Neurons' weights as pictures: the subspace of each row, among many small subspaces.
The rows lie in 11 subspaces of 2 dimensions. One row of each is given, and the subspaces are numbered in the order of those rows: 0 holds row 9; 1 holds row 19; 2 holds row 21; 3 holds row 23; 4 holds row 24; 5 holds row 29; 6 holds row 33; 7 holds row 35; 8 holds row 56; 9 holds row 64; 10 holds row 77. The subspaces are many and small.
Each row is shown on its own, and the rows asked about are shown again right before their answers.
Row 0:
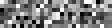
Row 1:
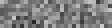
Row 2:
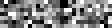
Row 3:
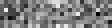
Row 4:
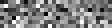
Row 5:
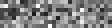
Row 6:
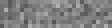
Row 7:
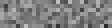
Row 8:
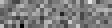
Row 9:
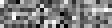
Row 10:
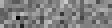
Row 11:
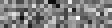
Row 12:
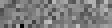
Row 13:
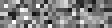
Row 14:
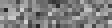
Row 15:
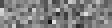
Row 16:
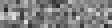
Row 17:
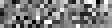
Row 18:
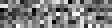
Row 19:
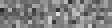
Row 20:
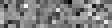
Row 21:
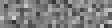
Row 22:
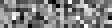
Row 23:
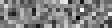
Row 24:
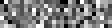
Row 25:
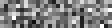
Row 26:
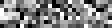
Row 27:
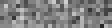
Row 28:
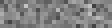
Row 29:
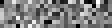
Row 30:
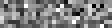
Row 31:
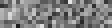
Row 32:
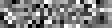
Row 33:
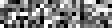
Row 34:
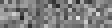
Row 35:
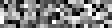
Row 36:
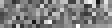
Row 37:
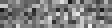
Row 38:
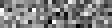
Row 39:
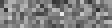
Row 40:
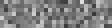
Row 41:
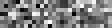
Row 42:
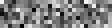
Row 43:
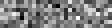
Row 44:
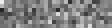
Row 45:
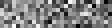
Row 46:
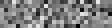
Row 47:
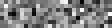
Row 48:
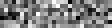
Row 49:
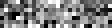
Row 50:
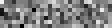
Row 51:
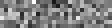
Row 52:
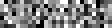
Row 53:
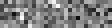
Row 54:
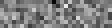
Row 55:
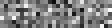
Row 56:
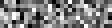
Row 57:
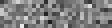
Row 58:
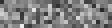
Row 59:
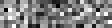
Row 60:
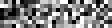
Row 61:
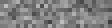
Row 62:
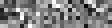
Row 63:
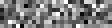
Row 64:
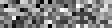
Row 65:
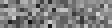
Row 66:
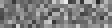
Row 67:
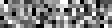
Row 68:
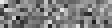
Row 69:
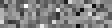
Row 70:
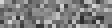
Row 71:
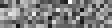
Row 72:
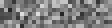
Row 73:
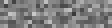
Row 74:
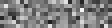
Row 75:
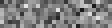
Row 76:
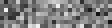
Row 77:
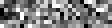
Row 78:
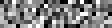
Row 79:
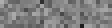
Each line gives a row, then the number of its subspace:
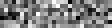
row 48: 6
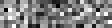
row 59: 0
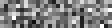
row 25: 2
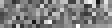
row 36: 5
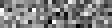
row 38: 1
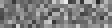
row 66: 5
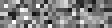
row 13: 3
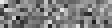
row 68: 1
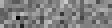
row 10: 6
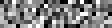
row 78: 3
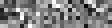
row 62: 10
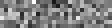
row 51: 6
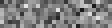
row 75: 7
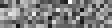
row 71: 9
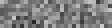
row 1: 2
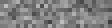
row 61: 3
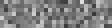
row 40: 4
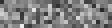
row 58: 8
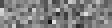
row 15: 1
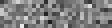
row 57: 8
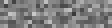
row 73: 4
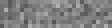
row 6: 0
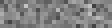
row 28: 7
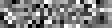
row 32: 4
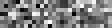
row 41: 3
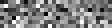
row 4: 1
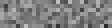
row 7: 5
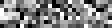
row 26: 10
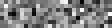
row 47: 3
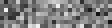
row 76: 0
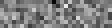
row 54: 8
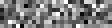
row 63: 2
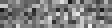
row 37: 1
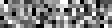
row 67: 4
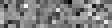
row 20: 7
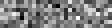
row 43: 10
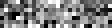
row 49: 0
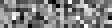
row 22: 8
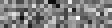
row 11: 10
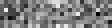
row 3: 0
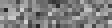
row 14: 0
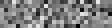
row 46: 3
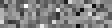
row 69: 7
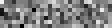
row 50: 8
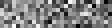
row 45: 9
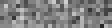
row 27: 2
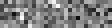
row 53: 10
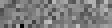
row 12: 5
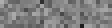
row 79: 0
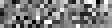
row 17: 5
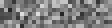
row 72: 6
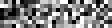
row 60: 9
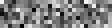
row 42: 8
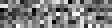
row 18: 1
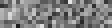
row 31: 9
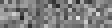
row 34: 10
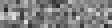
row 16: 6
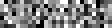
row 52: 4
